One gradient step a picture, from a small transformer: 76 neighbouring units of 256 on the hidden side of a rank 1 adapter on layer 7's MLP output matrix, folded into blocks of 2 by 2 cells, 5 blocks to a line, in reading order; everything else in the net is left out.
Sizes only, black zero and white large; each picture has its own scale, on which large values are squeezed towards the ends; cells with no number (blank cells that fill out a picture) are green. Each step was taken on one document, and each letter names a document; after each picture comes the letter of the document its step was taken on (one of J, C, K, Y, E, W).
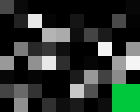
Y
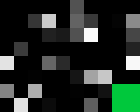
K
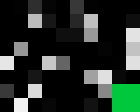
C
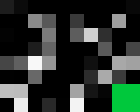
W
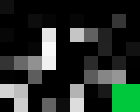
W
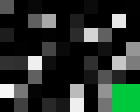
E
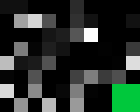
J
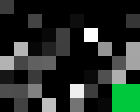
Y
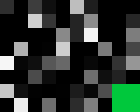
C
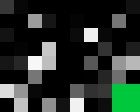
E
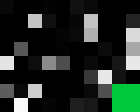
C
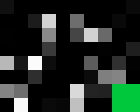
W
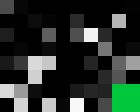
E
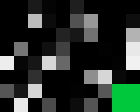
C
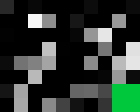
E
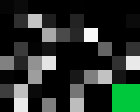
J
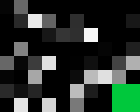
J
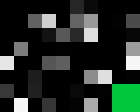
K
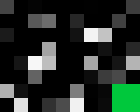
E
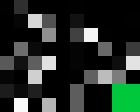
J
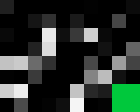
W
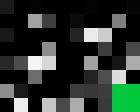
E
